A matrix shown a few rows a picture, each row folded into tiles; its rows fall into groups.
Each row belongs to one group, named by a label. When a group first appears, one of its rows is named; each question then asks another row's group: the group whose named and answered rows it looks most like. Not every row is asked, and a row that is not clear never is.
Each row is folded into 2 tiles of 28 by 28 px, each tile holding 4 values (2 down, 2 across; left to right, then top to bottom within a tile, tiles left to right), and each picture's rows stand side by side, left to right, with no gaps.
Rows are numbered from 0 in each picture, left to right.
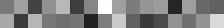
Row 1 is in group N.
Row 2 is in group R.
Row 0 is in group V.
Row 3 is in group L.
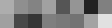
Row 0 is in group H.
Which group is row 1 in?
L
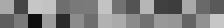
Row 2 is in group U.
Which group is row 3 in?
L
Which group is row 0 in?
N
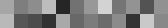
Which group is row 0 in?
R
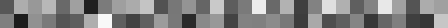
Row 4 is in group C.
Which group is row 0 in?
V
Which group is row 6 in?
N
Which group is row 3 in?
V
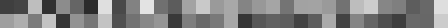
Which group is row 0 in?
U
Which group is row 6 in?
C
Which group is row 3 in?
C
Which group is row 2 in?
C
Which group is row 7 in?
N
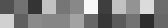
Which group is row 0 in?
V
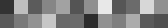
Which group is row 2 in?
C
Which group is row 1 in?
N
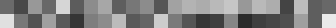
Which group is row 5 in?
L
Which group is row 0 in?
U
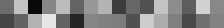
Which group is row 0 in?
L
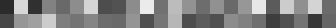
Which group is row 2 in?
C
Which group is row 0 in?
L
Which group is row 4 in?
C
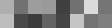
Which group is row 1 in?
C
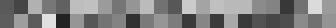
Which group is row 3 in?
V
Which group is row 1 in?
C
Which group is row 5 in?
C
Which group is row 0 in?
U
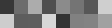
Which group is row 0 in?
U
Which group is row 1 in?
N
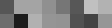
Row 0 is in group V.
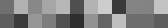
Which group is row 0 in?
V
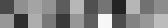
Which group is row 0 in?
V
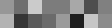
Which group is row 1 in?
V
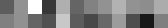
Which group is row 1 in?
R
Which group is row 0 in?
C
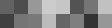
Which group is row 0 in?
N
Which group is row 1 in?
N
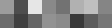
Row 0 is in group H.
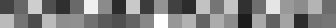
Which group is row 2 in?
L
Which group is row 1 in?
C
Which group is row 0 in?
U
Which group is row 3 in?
U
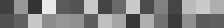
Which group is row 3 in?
C
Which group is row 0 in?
V
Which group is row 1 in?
U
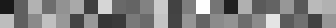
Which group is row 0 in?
U
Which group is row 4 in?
L
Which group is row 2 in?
N
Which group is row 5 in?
N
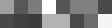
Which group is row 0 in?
N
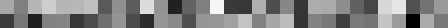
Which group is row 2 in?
H
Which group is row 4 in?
U
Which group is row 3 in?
V
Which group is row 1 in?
H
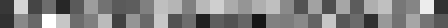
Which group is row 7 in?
C
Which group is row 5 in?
U
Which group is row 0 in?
L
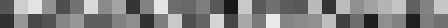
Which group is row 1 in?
C
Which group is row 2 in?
N
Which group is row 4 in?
L
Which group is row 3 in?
U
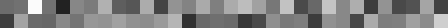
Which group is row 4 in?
H
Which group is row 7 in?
U
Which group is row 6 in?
V
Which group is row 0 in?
C
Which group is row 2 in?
U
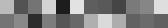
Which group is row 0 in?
N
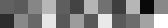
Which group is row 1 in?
U
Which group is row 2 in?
L
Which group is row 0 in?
N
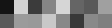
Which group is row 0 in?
L
